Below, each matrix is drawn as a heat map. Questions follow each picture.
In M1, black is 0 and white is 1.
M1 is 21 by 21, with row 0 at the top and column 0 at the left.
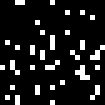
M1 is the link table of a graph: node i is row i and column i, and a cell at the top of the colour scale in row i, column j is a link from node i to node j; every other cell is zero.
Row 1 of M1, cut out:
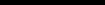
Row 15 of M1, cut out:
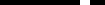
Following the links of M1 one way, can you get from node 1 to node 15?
no
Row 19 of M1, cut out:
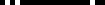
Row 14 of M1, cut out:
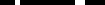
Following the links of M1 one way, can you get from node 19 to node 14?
yes
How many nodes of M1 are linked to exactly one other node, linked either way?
0
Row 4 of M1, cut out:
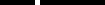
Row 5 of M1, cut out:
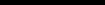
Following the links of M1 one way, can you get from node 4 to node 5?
no
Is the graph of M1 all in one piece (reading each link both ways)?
no
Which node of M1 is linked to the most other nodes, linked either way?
node 10
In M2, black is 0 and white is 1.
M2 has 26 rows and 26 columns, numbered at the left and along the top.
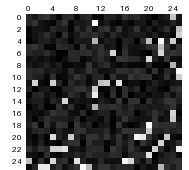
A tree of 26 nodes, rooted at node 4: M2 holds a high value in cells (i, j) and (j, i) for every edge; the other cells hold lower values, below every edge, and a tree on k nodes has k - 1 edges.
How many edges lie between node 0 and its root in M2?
2
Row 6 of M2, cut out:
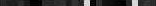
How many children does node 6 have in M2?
1
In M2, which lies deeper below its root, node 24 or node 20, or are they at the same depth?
the same depth
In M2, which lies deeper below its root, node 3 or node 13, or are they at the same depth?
node 3
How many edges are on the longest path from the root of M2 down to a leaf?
3
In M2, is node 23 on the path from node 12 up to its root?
no
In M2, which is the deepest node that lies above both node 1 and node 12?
11
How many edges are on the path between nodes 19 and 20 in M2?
1
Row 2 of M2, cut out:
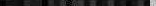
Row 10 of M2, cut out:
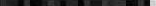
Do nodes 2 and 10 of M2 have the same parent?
yes
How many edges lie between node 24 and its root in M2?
1
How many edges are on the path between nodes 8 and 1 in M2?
4
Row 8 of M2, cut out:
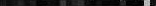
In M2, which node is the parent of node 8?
24
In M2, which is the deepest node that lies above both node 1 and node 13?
11
